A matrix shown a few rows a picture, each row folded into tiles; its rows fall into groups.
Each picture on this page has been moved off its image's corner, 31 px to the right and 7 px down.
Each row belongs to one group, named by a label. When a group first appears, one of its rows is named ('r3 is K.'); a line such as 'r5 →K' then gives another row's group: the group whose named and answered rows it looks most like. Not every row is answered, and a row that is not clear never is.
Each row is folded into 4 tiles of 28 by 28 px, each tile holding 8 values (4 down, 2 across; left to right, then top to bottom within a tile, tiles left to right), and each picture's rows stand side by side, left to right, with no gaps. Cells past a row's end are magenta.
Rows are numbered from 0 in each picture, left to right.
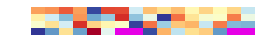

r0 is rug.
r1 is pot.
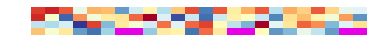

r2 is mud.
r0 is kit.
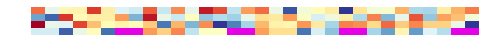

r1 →kit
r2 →mud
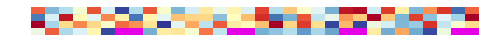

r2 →rug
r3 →kit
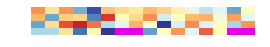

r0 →rug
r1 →pot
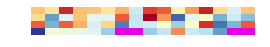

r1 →kit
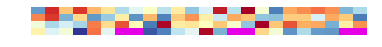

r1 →rug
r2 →mud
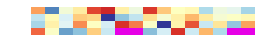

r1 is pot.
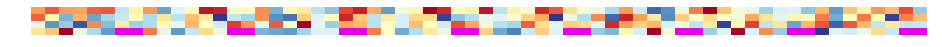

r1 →mud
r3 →mud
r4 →mud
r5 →rug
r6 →pot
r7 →pot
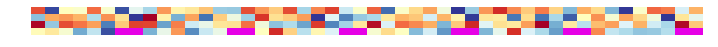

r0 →mud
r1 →kit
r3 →mud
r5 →mud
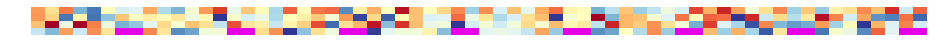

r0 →rug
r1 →mud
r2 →mud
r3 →pot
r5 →rug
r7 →kit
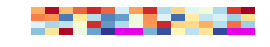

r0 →kit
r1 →rug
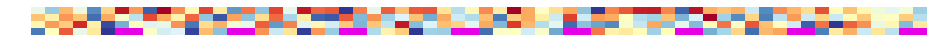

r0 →rug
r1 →kit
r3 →kit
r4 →pot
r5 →kit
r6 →rug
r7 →pot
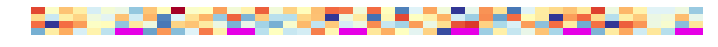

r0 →pot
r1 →pot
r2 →pot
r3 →mud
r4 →pot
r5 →pot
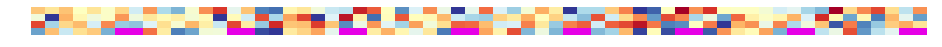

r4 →mud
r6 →pot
